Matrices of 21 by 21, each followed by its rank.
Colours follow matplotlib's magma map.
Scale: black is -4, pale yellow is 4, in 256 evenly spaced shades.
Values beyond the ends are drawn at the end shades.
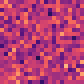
full rank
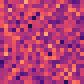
full rank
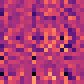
three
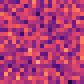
full rank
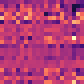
three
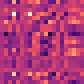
three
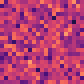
full rank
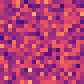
full rank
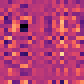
three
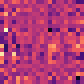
three
